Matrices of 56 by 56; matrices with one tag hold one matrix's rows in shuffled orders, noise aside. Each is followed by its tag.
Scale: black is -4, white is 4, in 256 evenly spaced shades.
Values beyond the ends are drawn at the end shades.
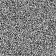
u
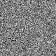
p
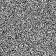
p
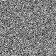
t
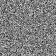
t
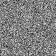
t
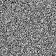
p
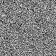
t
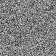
u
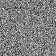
u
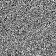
p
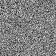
u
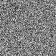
u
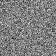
p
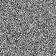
u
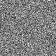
p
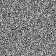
p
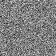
t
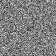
t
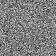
t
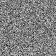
t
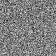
t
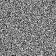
p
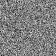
u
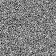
u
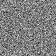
t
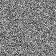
u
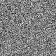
p
